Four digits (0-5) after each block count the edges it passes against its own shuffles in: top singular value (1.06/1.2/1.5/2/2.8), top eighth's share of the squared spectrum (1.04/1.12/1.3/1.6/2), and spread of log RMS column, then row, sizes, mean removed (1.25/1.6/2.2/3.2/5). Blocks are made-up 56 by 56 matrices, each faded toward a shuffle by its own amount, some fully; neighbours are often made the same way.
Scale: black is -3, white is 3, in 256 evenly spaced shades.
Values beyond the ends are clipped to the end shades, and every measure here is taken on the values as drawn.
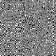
4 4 2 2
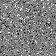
1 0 0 0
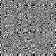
4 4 3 2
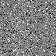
2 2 0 0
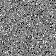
1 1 0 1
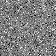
1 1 0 0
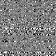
3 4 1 3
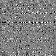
3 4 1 3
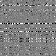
4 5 1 3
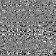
3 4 1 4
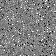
0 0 0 0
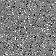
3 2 0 0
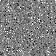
2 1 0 0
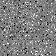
2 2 0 1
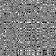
4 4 2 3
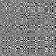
5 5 3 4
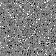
2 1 0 0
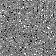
2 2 0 0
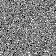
0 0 0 0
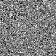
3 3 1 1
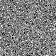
0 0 0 0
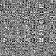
4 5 2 2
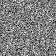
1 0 0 0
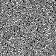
0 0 0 0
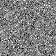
0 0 0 0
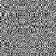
4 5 3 3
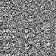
3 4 2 2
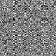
4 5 3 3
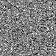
2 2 1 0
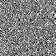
2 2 1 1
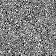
0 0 0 0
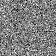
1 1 0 0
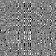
4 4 3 2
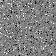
1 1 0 0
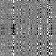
4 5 4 2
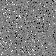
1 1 0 0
